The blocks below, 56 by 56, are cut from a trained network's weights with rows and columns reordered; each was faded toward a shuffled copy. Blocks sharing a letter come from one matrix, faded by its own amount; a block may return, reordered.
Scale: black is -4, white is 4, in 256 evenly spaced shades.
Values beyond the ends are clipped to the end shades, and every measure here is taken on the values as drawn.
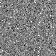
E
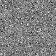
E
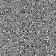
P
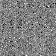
P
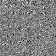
P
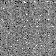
P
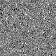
E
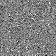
E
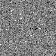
P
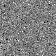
E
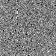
E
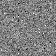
E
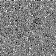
P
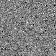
E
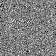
P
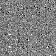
P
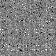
P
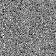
E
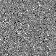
E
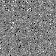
P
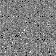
P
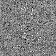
E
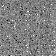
P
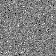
E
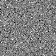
P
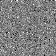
P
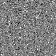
E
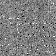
P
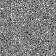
P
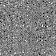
P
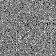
P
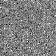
P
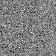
P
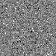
E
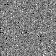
P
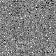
P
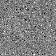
P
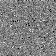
P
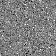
E
